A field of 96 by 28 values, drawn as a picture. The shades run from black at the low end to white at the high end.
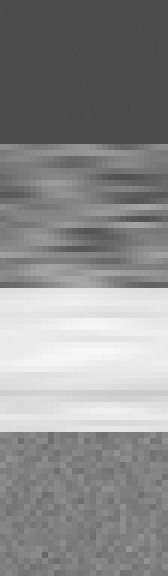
It is made of 4 by 1 panels. Panel 1,1: low, flat. Panel 2,1: middling, streaked across. Panel 3,1: very high, streaked across, faint in contrast. Panel 4,1: middling, fine-grained, faint in contrast.
